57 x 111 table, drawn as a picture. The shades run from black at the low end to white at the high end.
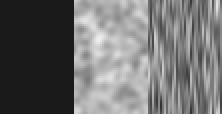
The table splits into one row of 3 panels. Panel 1,1: very low, flat. Panel 1,2: high, blotchy. Panel 1,3: middling, streaked downward, strong in contrast.
